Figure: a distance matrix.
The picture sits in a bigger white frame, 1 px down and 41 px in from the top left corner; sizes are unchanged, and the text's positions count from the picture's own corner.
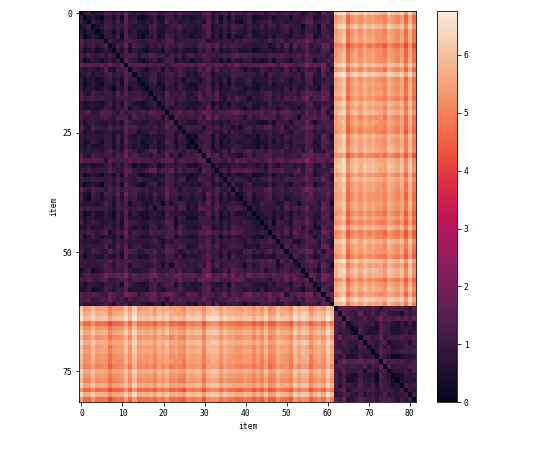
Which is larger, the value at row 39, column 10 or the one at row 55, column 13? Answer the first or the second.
the second
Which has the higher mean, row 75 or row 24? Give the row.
75
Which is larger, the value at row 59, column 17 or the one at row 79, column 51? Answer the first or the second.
the second
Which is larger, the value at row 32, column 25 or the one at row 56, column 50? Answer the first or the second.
the second
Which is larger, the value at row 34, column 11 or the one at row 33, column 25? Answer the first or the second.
the first
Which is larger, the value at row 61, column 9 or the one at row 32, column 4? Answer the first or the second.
the first
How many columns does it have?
82
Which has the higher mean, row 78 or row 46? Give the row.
78
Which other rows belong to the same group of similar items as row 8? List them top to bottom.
0, 1, 2, 3, 4, 5, 6, 7, 9, 10, 11, 12, 13, 14, 15, 16, 17, 18, 19, 20, 21, 22, 23, 24, 25, 26, 27, 28, 29, 30, 31, 32, 33, 34, 35, 36, 37, 38, 39, 40, 41, 42, 43, 44, 45, 46, 47, 48, 49, 50, 51, 52, 53, 54, 55, 56, 57, 58, 59, 60, 61
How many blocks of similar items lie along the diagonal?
2
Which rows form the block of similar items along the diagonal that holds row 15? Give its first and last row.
0 to 61
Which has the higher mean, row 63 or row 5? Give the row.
63
